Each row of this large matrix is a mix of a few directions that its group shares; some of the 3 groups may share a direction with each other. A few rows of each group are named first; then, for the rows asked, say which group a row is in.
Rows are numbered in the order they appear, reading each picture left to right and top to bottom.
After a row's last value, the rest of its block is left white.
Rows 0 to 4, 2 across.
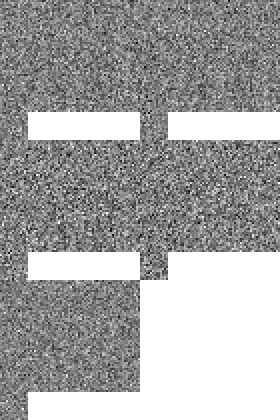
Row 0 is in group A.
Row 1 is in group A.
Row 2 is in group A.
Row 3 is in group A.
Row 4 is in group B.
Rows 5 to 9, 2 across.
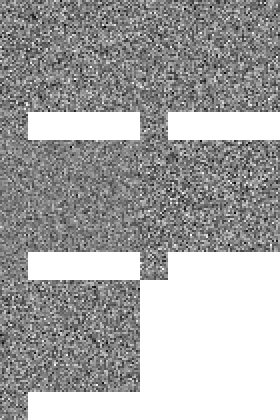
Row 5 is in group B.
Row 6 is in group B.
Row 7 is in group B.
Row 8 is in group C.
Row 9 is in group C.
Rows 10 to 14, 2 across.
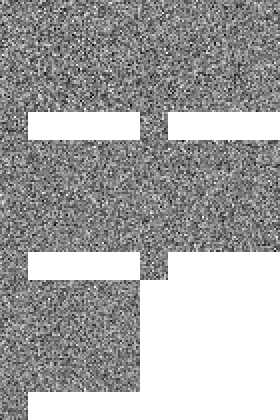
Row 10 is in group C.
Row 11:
A
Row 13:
A
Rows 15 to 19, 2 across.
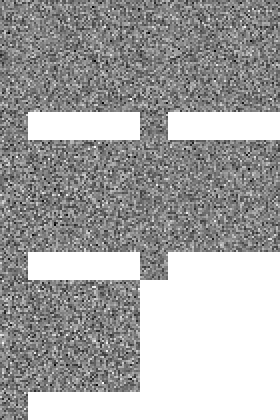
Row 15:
C
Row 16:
C
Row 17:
C
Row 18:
B
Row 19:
C
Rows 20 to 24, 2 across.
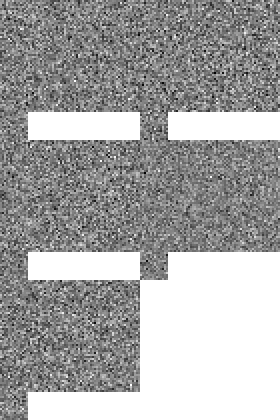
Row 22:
B
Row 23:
B
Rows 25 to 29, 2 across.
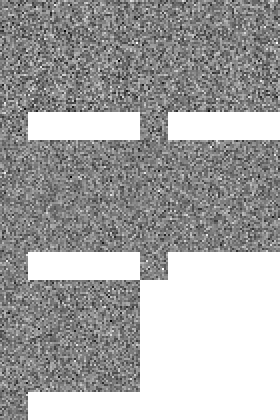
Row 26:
A
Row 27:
B
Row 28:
B
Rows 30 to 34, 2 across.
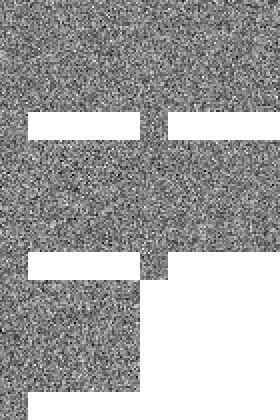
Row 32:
B
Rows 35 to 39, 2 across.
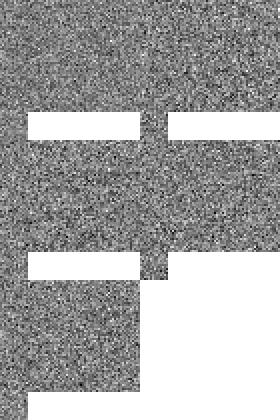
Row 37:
B
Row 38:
A
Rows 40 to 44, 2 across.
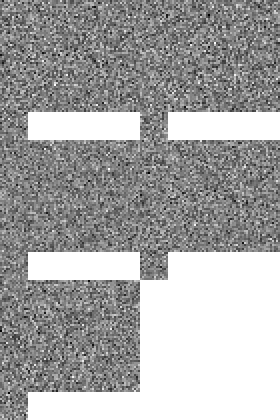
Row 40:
C
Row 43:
C
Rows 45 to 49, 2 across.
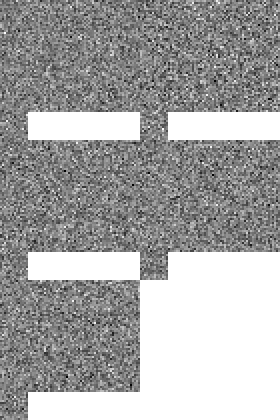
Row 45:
B
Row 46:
B
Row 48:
B
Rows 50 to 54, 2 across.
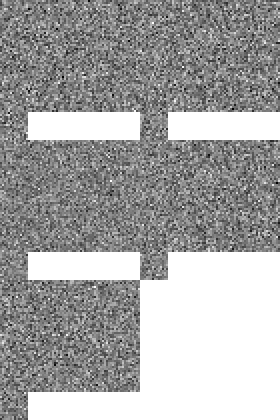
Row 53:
A
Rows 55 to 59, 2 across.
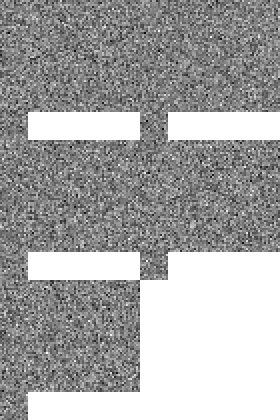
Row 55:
C
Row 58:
B
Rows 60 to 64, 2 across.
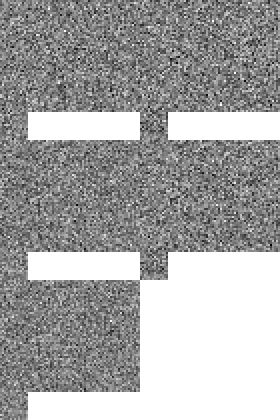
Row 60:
A
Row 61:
B
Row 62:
C
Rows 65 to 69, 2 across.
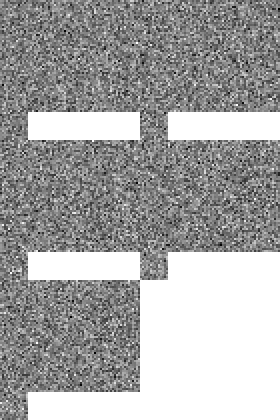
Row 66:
C
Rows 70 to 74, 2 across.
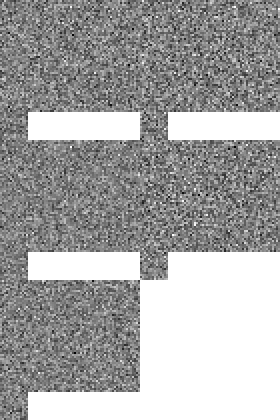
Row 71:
C
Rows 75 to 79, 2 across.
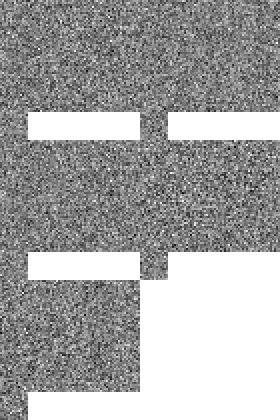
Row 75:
B
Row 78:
C
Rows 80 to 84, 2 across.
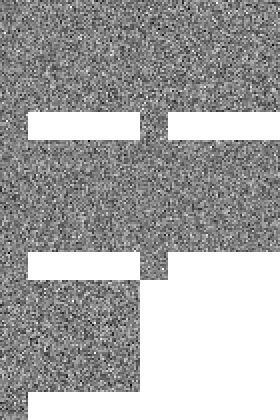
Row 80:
B
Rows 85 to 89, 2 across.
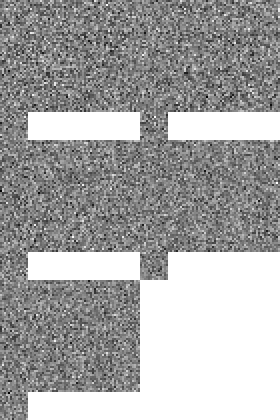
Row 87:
A
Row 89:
A
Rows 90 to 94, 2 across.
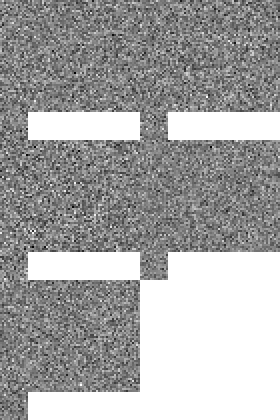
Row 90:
A
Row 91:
C
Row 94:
B
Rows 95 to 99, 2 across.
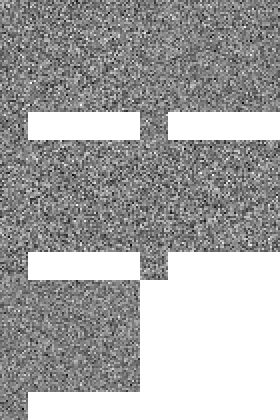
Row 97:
C
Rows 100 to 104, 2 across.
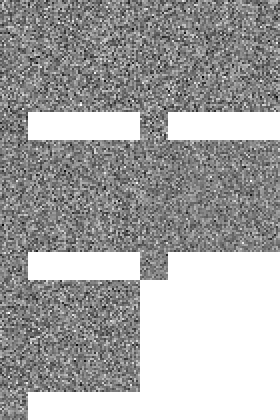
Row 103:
B
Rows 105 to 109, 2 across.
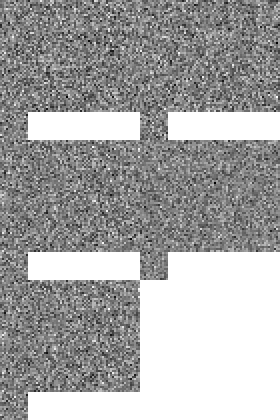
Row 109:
C
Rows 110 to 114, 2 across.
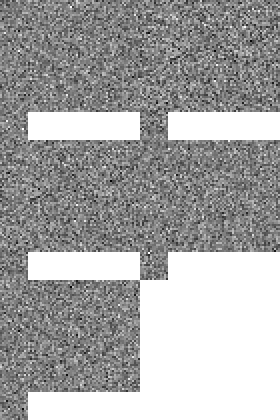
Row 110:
B
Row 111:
B
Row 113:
A
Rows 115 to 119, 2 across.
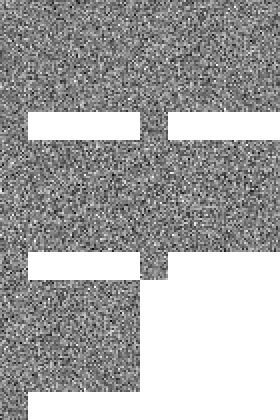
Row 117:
A
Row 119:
C
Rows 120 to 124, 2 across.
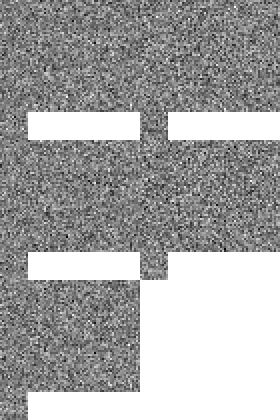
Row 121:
C
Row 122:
C
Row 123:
C
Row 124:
B
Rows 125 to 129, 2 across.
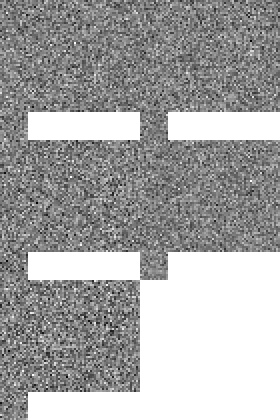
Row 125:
A
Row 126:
C
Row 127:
B
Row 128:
C
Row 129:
C
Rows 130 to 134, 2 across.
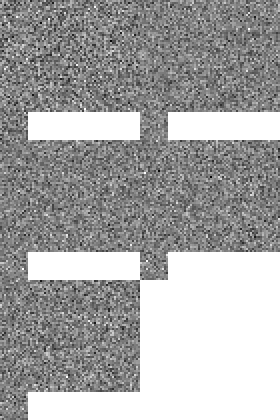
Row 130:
C
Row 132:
B
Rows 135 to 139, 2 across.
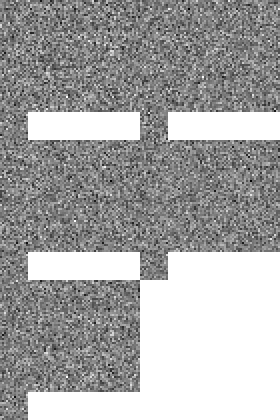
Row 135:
C
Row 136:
A
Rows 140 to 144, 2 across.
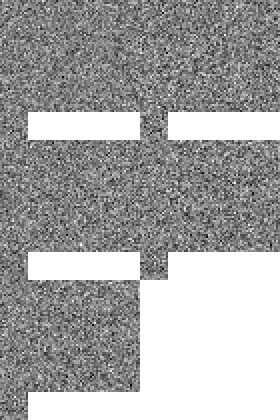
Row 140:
A
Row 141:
A
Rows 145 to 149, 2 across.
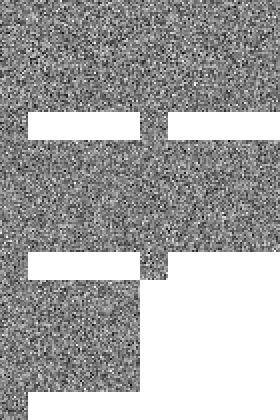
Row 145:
C
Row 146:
C
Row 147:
A
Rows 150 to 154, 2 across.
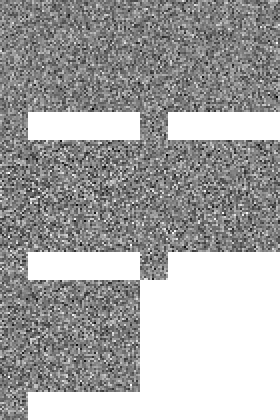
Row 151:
A
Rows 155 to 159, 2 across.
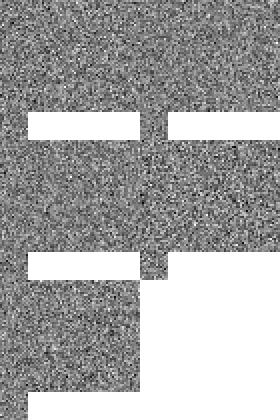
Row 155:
A
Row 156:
A
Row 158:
C
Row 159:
B
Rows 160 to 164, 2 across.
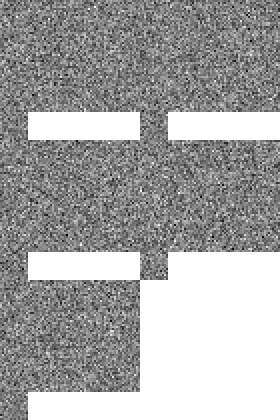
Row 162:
B
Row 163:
A
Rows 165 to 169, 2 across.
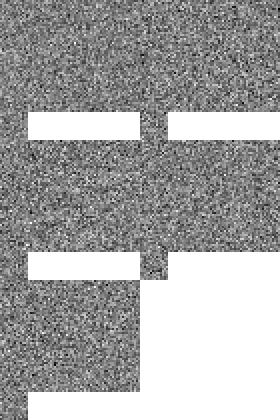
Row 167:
B
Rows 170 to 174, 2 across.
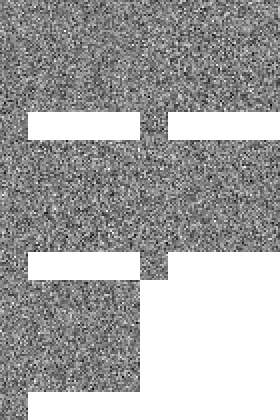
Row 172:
C
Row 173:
B
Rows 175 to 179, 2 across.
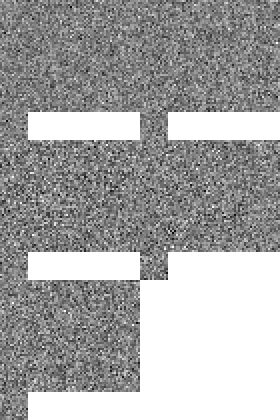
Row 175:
B
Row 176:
A
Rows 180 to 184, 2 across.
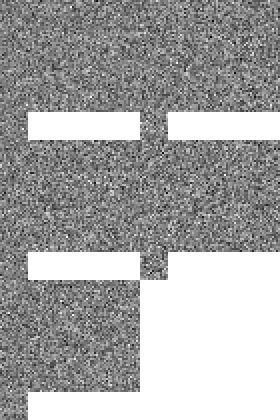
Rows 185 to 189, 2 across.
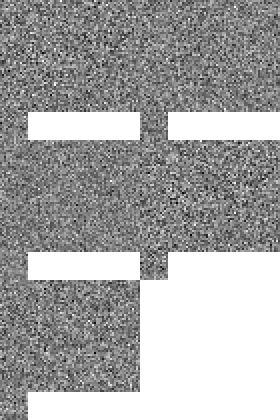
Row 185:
C
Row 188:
C
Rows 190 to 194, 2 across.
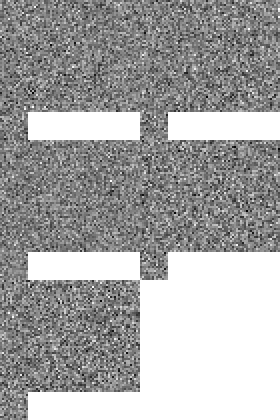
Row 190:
A
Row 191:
C
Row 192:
C
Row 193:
C
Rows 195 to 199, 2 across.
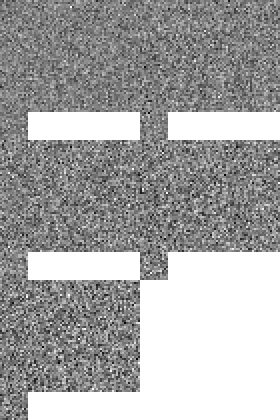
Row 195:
B
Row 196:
A
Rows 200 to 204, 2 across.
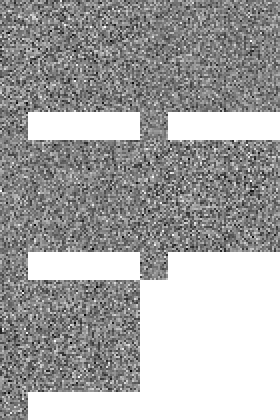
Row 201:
C
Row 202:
A
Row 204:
A
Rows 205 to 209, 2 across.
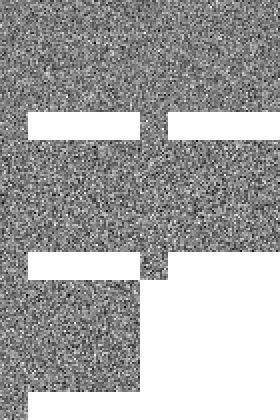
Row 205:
C
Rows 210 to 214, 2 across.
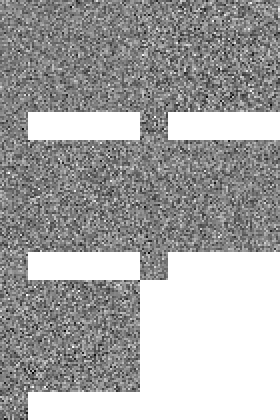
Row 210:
B
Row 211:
C
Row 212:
B
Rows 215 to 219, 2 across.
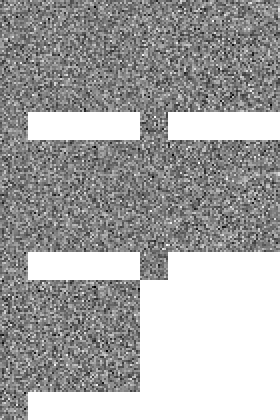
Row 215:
C
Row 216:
C
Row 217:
C
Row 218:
B
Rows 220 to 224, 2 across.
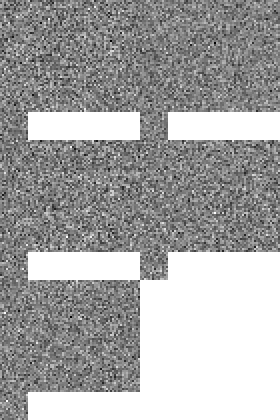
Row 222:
B
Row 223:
A
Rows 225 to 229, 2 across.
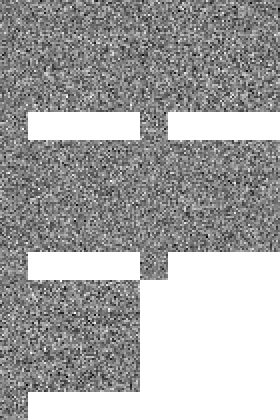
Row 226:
C
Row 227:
C
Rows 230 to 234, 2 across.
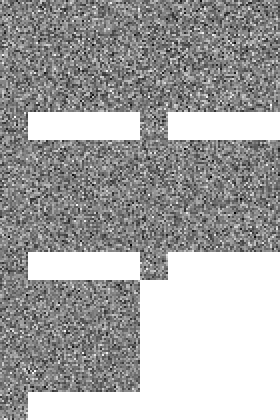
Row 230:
C
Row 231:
B
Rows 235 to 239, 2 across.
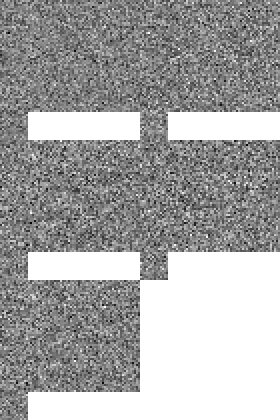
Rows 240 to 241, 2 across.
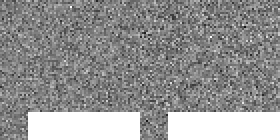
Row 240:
B
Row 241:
B
